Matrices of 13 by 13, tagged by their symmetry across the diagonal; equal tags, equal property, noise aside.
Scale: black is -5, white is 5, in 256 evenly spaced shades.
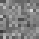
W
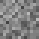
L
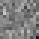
W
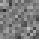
L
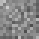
L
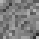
L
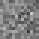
W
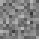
L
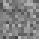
W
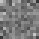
L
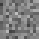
W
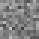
W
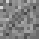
L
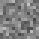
L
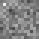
L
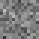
W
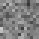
W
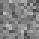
W
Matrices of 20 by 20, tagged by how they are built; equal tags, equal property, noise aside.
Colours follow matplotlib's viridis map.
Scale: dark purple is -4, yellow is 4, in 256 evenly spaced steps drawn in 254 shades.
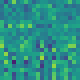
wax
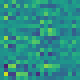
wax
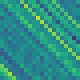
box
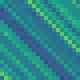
box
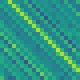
box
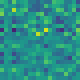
wax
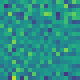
wax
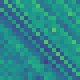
box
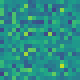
wax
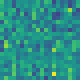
wax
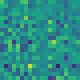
wax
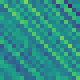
box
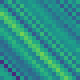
box
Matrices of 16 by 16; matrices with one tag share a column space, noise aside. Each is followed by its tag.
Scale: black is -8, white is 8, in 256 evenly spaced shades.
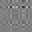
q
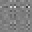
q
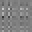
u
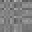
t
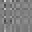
t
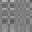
t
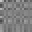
t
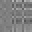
t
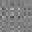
u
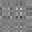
u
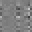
u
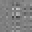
u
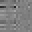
q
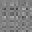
u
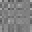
t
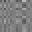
t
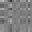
t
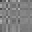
t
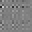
q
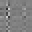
u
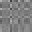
t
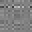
q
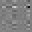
q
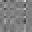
t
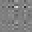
q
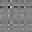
q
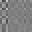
t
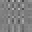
t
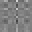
t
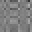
t
